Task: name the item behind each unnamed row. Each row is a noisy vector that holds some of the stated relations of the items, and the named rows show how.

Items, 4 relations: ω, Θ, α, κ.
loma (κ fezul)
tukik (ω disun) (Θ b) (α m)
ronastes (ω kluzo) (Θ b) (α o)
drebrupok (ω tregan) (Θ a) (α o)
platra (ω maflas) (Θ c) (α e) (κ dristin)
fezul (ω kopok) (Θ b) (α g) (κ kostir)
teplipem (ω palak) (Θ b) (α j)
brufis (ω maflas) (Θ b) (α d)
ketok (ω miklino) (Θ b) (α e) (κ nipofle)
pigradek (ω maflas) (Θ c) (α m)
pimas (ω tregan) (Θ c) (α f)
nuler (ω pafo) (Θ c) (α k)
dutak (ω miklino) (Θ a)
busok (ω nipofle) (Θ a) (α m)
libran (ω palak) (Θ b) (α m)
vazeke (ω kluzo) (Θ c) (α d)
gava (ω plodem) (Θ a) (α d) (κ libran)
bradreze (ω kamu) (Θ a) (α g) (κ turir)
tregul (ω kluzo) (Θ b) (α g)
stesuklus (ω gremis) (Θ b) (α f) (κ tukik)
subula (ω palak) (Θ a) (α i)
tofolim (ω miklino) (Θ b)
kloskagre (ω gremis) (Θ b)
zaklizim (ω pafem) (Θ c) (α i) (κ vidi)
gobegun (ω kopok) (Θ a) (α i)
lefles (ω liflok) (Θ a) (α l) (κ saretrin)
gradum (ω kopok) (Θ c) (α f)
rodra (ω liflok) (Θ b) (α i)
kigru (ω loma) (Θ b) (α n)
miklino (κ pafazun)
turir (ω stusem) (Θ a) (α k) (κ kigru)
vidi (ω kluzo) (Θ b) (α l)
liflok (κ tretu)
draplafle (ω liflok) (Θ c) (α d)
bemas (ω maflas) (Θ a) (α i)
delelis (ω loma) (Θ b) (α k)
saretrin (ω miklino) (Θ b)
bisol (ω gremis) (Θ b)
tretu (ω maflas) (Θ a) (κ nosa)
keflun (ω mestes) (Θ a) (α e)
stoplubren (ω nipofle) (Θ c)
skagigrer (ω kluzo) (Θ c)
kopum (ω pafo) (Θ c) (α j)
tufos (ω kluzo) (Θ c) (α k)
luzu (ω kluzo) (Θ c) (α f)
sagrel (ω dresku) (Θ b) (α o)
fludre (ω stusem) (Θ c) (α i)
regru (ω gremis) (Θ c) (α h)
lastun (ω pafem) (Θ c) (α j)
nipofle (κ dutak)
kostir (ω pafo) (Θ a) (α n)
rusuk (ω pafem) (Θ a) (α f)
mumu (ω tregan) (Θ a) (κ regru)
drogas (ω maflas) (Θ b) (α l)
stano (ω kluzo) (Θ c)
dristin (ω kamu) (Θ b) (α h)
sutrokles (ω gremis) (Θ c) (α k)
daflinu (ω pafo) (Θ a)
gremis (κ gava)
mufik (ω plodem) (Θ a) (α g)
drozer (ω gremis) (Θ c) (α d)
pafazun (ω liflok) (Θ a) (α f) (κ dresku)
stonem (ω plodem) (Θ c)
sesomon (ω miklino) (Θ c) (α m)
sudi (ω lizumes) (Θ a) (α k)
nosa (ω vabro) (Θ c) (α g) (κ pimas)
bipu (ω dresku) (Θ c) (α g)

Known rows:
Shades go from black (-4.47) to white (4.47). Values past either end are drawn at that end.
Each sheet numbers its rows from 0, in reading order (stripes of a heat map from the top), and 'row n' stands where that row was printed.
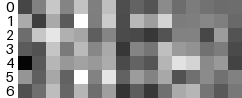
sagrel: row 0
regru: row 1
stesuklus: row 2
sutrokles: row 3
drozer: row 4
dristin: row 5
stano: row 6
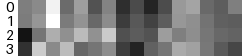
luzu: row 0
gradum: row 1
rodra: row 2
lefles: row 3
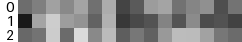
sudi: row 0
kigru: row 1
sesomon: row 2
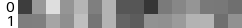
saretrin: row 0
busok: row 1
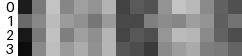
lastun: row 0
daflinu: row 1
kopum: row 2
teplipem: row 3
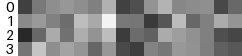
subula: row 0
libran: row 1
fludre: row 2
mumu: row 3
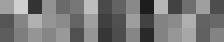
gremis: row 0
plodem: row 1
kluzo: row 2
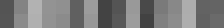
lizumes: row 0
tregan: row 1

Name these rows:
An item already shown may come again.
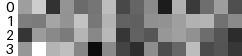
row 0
gremis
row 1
busok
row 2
zaklizim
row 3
pafazun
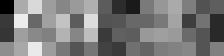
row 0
drogas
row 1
fezul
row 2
zaklizim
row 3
rusuk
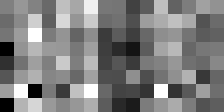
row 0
libran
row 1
pigradek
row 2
gradum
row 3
vidi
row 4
tregul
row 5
maflas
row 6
gava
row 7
drogas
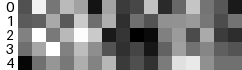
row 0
nipofle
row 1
tufos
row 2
tretu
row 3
pimas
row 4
vazeke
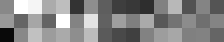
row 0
ketok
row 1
dristin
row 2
teplipem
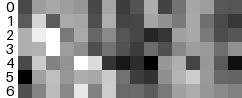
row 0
dresku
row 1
bradreze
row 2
platra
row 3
keflun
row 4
nosa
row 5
brufis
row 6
tukik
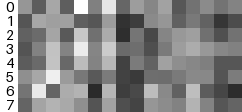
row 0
dristin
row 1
kostir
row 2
tufos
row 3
tukik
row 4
nuler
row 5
rusuk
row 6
turir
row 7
dutak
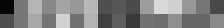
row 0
draplafle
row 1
ronastes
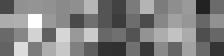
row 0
bemas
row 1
keflun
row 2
pigradek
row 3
liflok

